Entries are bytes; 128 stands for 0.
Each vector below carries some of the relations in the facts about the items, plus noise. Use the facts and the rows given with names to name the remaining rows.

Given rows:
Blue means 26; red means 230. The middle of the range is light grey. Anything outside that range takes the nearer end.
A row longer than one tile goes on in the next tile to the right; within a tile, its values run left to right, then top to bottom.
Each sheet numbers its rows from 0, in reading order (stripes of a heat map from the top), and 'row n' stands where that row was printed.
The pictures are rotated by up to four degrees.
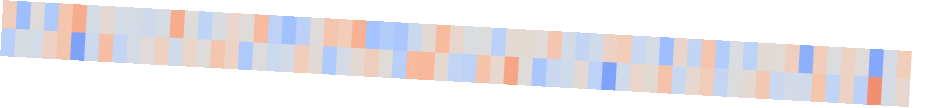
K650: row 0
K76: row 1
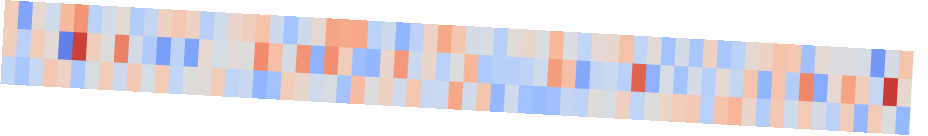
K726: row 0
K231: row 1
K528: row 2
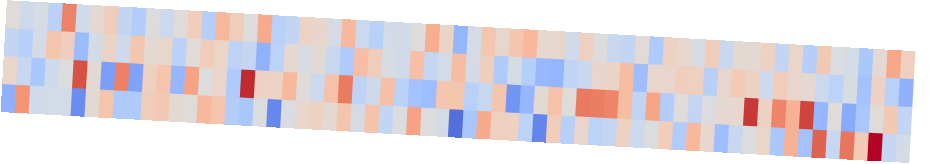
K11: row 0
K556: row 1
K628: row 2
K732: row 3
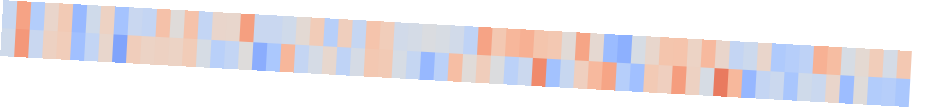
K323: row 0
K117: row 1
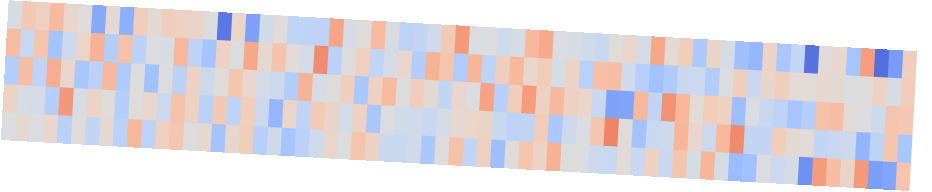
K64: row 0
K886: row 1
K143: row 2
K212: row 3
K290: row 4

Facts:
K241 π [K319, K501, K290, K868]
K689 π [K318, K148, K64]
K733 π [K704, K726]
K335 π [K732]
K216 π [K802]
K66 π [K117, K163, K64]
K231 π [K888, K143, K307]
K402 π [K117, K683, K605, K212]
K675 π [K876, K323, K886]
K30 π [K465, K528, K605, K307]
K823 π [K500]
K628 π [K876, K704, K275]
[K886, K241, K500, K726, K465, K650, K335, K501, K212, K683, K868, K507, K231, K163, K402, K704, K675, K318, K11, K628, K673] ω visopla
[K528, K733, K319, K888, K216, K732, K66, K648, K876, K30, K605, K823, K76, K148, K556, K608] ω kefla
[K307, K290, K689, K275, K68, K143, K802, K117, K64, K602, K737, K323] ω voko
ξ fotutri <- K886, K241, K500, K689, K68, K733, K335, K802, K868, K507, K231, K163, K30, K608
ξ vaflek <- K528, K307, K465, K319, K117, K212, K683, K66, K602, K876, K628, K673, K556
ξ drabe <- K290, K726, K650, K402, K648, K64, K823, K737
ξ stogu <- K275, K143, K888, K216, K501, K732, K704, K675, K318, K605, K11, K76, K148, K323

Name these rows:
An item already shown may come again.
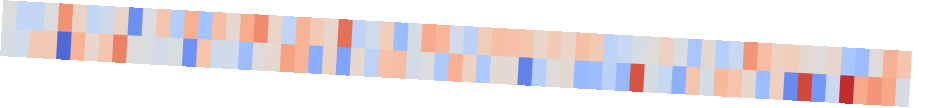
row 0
K704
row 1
K30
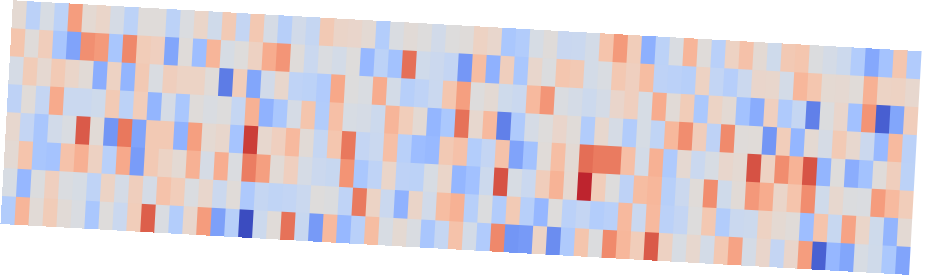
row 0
K673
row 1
K241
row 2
K64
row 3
K307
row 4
K628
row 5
K675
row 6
K648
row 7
K66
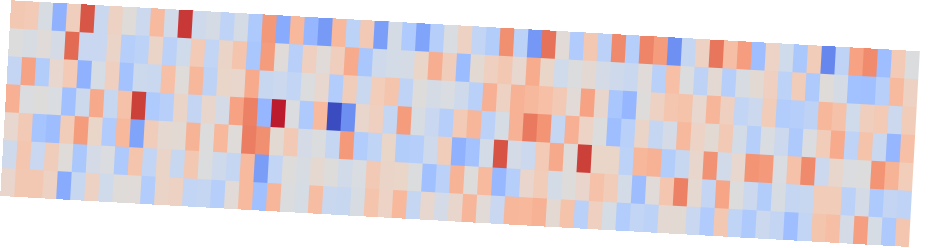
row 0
K402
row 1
K318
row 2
K323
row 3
K802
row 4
K675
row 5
K602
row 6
K68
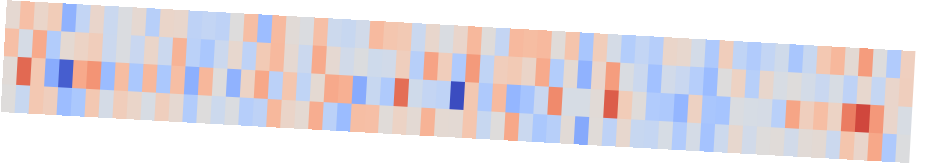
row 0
K68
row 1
K163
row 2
K335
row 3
K608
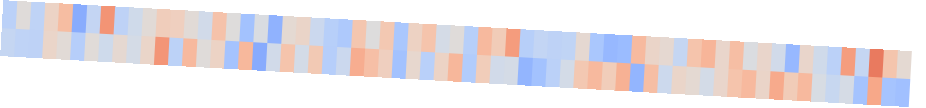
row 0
K605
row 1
K876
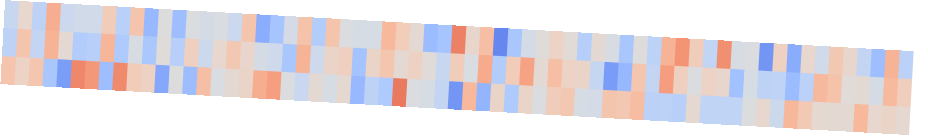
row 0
K307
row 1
K143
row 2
K241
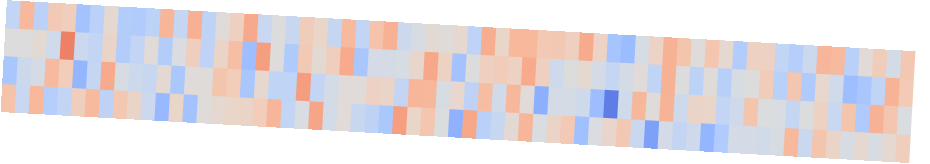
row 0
K275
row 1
K318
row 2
K888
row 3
K500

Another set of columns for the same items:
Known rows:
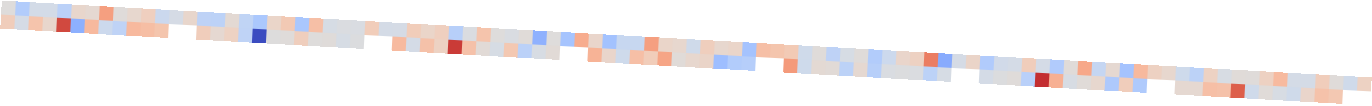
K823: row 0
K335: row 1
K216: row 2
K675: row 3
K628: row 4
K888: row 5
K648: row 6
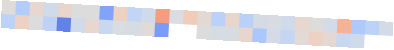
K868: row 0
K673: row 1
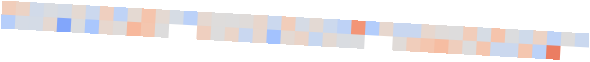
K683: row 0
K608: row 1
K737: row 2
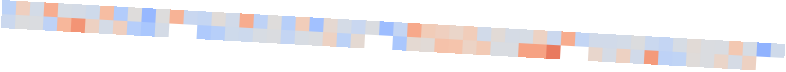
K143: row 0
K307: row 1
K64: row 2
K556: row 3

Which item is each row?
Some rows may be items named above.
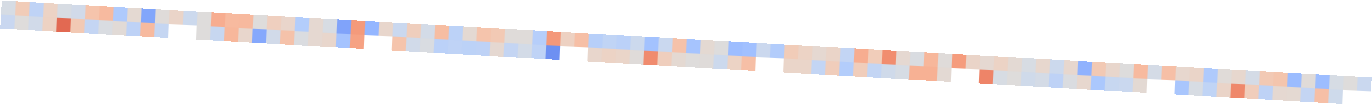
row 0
K605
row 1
K802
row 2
K30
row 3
K732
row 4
K402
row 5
K733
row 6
K605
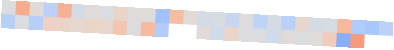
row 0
K318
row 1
K602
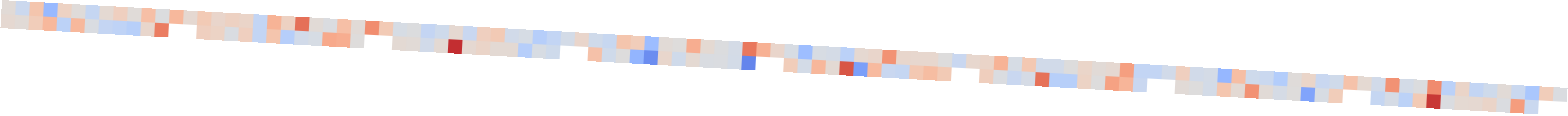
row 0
K726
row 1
K402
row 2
K76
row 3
K231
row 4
K823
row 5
K66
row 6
K704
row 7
K148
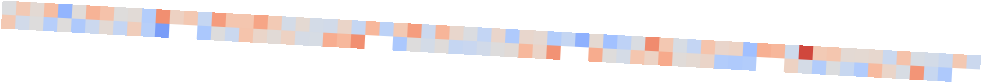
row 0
K30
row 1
K64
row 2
K117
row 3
K675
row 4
K689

